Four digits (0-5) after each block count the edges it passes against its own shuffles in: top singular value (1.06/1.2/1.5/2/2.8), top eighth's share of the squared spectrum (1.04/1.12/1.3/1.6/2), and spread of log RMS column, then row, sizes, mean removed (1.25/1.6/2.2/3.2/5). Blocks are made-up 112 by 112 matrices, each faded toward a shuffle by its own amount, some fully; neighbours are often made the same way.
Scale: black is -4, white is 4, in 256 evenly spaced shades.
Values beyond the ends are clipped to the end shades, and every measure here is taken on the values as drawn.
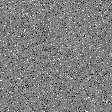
2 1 0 0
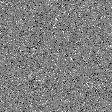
2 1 0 0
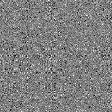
4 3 2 2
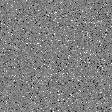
1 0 0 1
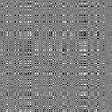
5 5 4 4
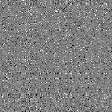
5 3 2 2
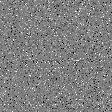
3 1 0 0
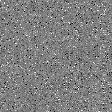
4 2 1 1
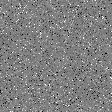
0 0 0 0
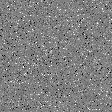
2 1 0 0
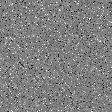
2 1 0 0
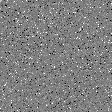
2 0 0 0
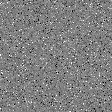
2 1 0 0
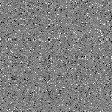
4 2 1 1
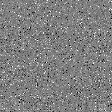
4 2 1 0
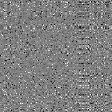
5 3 2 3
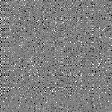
5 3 3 3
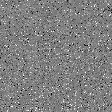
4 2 0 1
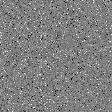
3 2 0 0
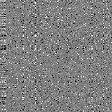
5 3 2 2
